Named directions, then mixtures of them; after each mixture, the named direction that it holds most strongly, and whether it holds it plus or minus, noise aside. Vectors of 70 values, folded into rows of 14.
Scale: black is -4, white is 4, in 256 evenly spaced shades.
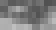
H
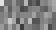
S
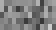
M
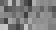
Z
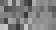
Z, plus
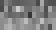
M, minus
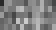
M, minus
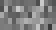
M, minus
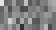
S, plus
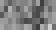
M, plus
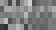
Z, minus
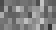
M, minus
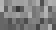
M, plus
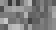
Z, minus
